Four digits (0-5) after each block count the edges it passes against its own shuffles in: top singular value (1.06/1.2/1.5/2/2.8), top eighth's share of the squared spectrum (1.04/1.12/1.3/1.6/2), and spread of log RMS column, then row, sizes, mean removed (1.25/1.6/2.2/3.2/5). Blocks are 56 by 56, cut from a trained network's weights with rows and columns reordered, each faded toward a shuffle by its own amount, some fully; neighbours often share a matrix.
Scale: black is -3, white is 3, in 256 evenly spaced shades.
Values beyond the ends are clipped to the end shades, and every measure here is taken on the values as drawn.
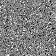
0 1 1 0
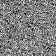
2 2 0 1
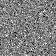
0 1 0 0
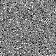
0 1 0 0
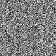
3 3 1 1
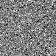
1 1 0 0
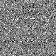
2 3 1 1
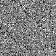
1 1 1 0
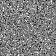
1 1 0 0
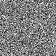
0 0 0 0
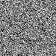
0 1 0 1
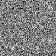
3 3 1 1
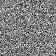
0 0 0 0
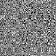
3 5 3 2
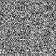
3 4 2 2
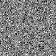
2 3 1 1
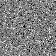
0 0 0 0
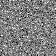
0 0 0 0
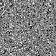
2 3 1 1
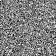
1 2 0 0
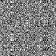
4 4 2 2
